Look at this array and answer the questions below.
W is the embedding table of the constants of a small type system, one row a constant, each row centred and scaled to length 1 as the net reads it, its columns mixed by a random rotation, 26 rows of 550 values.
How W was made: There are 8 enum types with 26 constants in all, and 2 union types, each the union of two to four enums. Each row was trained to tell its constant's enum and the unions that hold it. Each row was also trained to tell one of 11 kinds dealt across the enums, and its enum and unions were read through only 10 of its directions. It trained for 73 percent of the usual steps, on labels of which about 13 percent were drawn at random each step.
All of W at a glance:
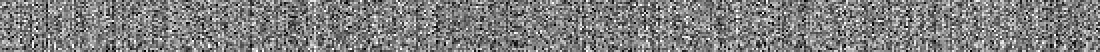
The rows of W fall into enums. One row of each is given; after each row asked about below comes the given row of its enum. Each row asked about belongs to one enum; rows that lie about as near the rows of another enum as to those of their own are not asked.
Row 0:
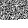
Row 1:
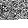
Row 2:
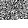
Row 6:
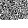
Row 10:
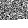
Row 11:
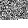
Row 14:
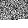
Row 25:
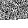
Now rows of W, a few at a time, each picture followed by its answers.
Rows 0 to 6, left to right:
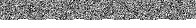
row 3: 11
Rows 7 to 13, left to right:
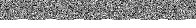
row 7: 25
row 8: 10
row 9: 14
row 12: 14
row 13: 25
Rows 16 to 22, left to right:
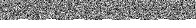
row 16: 1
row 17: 2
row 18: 10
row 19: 14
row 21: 2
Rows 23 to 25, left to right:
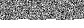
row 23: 0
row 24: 11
